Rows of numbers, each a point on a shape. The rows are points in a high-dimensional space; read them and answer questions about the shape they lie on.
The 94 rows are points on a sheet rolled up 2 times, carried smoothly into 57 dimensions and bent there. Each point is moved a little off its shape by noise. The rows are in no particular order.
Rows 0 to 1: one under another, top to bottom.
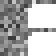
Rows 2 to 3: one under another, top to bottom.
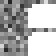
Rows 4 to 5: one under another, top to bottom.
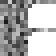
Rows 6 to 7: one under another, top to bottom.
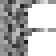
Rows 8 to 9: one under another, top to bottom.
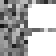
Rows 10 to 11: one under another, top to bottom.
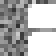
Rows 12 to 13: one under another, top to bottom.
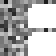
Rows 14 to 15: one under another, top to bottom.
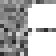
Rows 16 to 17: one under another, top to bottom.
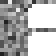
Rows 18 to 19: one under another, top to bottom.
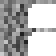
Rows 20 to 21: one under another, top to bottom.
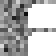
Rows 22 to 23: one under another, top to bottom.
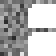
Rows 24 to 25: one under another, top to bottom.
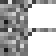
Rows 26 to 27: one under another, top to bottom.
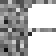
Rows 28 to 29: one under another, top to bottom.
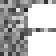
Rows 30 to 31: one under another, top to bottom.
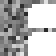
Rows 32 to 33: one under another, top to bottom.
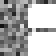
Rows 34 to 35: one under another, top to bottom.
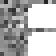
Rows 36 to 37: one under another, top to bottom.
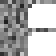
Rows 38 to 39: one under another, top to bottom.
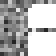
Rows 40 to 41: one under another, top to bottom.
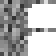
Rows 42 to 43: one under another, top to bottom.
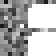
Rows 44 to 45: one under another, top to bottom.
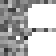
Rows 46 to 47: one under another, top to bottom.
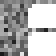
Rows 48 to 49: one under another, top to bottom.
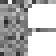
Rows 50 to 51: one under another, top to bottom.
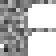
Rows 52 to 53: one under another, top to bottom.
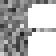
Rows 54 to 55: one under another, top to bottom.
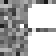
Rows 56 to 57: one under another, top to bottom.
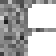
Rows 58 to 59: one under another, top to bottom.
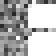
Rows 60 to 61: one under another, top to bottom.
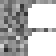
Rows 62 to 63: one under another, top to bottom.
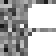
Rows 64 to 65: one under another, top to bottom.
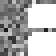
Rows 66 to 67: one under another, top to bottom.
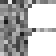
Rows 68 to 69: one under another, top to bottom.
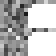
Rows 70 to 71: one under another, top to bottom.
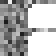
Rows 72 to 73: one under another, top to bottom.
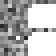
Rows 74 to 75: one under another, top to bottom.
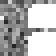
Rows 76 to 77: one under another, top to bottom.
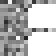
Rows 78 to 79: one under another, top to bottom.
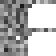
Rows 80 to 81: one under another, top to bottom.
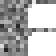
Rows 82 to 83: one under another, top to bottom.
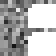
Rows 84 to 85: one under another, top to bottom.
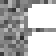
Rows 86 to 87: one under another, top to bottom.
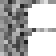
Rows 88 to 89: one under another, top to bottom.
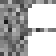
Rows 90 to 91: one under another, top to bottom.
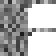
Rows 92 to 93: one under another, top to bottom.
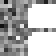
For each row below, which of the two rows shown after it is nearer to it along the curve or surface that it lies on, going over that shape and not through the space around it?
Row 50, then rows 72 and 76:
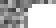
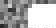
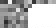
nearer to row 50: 72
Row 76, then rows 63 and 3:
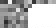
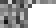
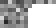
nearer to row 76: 63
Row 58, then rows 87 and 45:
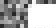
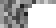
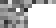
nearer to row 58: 45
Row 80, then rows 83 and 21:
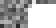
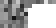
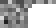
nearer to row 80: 83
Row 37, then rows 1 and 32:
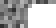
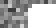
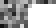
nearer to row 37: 1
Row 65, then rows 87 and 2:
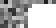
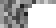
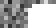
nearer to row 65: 87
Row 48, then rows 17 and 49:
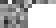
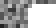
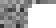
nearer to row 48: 17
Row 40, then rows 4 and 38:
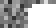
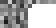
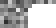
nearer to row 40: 4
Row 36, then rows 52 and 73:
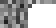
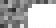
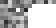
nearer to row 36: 73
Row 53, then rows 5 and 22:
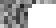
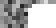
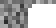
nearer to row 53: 5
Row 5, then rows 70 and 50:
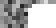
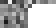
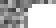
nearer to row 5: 70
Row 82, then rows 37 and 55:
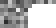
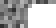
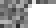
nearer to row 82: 37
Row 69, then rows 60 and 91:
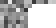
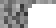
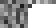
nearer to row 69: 91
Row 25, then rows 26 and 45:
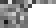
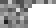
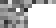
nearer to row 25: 45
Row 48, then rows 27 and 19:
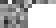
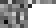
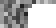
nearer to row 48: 27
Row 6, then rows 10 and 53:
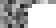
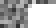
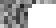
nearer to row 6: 53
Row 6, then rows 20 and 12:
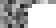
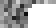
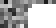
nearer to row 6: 20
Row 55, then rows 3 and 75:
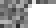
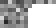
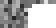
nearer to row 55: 75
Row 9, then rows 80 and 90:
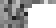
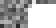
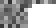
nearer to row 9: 90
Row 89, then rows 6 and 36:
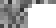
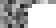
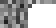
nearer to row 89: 6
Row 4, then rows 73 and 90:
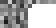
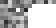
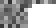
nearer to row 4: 73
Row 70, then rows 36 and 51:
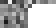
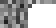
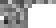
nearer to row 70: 36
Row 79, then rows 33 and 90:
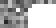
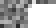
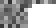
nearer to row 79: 33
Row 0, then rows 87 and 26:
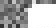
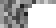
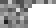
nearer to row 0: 87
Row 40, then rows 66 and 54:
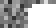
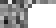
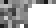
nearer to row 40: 66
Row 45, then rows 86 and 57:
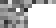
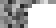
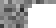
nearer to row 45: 86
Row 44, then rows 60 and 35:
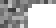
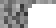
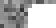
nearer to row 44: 60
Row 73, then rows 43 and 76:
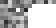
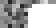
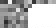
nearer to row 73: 76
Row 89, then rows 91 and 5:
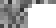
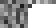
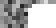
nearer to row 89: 5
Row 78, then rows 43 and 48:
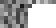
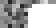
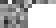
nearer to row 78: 43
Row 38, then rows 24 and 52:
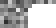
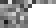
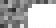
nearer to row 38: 52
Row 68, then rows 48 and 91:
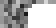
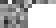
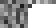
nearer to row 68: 91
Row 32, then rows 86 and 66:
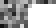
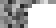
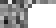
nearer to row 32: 66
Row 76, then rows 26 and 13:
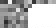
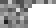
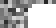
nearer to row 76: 13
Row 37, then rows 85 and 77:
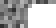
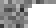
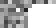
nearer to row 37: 85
